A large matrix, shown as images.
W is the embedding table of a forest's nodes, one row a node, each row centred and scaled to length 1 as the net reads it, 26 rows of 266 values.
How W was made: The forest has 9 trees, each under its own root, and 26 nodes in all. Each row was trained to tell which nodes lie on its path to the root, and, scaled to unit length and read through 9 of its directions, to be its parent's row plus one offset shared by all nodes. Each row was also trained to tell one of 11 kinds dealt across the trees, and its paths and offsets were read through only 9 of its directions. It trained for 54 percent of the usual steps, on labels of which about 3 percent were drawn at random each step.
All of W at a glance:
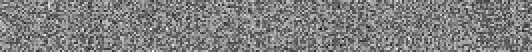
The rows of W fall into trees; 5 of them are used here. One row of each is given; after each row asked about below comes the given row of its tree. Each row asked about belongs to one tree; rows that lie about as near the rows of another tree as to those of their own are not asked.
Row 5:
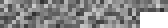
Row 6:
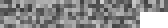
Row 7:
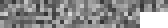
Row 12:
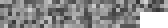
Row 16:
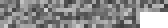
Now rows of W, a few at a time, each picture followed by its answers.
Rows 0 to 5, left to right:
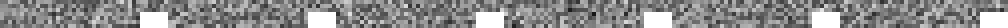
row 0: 12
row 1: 16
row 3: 12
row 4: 16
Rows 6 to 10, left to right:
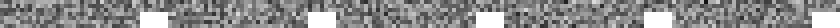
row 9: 7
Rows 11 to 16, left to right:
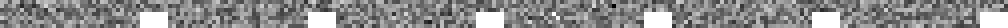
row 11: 6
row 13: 7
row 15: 5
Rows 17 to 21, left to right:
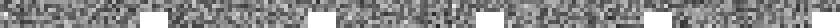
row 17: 6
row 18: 5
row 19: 12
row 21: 12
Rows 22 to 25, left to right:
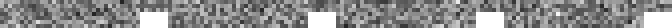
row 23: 7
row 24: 5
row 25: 6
